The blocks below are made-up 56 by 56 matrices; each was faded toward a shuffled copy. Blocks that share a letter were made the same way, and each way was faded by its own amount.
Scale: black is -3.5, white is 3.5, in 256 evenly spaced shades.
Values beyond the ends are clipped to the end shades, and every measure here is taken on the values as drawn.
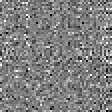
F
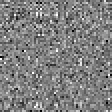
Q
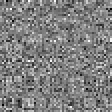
F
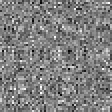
F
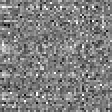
Q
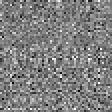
F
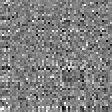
F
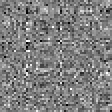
F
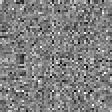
Q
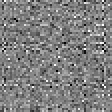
F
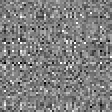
F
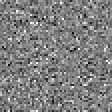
Q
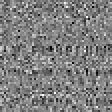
F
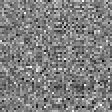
Q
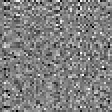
F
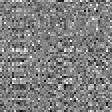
F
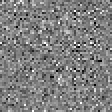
Q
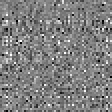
F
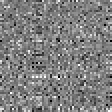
F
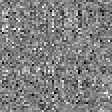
Q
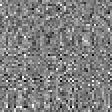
F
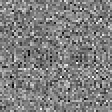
Q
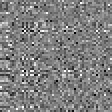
F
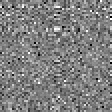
Q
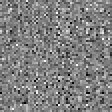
Q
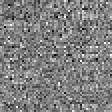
Q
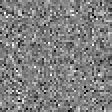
Q
